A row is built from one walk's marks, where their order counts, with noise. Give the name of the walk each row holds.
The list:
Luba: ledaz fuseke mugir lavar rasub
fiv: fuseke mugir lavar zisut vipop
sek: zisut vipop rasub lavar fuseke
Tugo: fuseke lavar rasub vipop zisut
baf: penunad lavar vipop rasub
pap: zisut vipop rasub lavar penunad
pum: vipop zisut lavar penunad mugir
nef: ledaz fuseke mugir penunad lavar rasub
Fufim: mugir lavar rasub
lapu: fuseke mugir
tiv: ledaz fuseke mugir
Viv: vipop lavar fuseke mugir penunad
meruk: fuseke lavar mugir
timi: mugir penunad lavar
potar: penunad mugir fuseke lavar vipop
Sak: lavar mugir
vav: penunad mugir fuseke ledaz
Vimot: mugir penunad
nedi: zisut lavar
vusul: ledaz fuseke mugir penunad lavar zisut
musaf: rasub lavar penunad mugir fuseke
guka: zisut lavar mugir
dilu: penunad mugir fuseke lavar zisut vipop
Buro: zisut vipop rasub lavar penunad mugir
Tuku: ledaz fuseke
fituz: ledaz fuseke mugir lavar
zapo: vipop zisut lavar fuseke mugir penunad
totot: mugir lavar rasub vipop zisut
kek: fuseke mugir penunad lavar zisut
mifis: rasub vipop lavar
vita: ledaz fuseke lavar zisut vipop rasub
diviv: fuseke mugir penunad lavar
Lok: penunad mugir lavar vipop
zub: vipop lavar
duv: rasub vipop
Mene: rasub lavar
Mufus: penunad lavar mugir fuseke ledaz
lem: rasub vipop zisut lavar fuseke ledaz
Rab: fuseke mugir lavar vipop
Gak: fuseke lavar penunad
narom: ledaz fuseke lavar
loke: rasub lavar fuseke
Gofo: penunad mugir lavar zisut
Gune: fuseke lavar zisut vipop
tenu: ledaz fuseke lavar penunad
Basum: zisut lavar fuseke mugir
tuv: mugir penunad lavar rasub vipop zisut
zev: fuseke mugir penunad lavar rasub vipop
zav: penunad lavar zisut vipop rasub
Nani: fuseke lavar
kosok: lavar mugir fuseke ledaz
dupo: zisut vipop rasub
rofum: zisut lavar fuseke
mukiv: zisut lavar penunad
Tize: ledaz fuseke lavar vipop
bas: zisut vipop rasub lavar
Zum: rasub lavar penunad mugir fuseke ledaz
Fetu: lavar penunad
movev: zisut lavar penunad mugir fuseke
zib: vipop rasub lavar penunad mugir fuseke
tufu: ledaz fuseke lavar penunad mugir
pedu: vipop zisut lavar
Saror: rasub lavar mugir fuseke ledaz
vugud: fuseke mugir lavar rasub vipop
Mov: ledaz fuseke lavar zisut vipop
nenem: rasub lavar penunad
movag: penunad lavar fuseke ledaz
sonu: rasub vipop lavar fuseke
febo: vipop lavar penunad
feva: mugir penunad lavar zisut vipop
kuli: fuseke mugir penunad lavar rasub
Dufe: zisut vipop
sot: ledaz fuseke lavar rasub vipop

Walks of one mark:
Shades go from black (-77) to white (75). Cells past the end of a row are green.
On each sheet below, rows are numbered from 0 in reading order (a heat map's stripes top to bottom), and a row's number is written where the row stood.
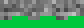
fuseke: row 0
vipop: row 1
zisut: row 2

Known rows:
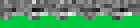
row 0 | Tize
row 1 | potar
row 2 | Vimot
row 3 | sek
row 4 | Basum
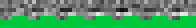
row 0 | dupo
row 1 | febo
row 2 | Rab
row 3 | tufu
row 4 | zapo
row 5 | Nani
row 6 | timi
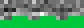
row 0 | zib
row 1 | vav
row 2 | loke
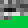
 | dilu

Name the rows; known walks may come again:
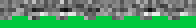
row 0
dupo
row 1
kuli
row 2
dilu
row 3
sonu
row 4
Dufe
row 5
feva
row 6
Fufim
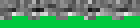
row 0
Saror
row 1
zapo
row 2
fituz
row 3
zib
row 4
tufu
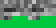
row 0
meruk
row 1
baf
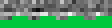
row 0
Fetu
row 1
kek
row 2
vav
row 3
tiv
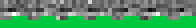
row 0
vusul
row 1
pedu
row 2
musaf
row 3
Gak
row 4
sek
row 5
Basum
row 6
vita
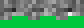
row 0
Tize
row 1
zub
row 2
Luba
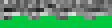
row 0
diviv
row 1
Buro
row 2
Sak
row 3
tenu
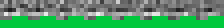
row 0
pum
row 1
mukiv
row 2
febo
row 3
Vimot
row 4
movag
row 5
timi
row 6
rofum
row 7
Mov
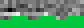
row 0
movev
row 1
nedi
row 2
duv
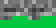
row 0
Nani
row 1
loke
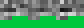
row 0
zav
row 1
narom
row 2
potar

